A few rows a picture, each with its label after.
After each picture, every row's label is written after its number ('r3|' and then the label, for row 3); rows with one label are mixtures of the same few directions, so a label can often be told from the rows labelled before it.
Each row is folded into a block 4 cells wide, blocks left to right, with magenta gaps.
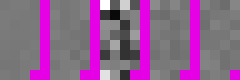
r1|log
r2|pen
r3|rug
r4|rug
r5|log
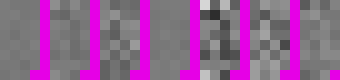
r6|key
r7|rug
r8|key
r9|key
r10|rug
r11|key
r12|rug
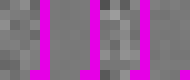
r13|log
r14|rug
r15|rug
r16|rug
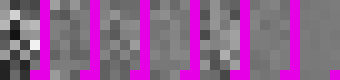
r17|key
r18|rug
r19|key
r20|rug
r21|pen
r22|log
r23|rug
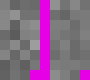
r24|key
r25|rug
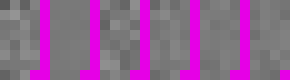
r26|rug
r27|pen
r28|log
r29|rug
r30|log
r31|pen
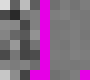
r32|rug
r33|rug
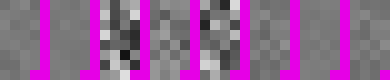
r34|log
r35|log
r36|pen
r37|key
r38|log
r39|key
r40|key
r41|key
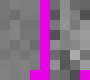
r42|key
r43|pen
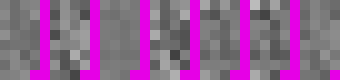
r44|pen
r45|pen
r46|rug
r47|pen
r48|rug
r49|rug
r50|pen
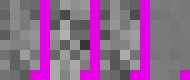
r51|pen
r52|key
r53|pen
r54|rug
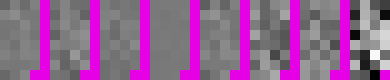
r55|rug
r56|pen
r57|key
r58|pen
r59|rug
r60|pen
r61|key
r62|pen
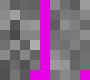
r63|key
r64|log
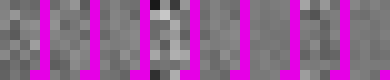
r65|key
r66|log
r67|pen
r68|rug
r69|pen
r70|pen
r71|rug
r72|rug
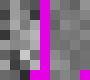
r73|pen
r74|log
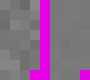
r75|log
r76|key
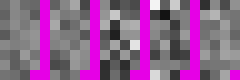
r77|pen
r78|log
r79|key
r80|rug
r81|rug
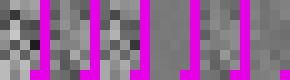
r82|key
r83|pen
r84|key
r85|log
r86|pen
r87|pen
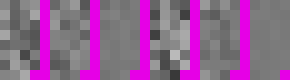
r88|pen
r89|log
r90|rug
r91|pen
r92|rug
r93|rug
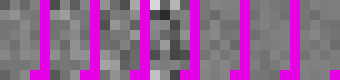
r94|rug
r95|rug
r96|log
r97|rug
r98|key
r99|pen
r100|key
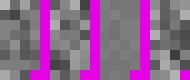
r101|rug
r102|log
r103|key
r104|pen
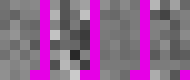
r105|key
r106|pen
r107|rug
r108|rug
